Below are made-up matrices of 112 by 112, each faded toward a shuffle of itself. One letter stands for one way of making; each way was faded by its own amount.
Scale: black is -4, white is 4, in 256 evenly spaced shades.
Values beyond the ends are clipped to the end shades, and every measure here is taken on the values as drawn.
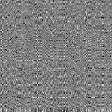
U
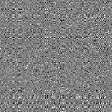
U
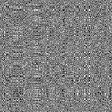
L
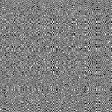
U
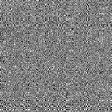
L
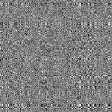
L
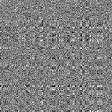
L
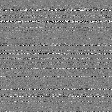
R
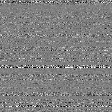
R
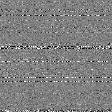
R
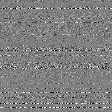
R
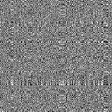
L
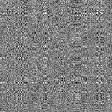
L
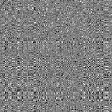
U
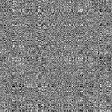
L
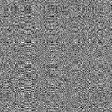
L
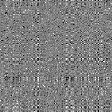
U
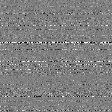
R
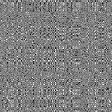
U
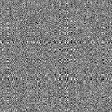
L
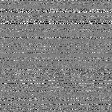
R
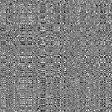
U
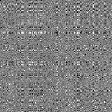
U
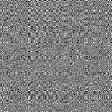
U
